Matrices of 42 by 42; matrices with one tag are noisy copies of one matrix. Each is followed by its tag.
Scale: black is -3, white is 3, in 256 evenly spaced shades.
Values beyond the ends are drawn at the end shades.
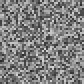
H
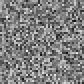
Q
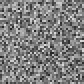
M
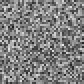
M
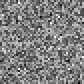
H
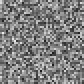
Q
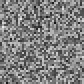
H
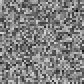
Q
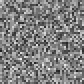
Q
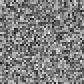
Q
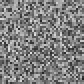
M
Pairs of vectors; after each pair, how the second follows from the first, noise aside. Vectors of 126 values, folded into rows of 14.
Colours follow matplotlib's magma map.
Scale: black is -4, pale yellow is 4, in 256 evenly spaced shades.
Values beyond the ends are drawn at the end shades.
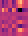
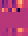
partly zeroed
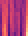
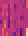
partly zeroed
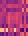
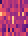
shuffled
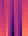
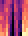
scaled up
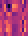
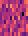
shuffled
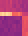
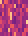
shuffled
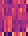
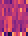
copied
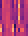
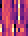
scaled up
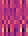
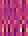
copied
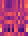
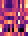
scaled up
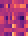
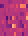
partly zeroed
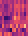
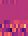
partly zeroed
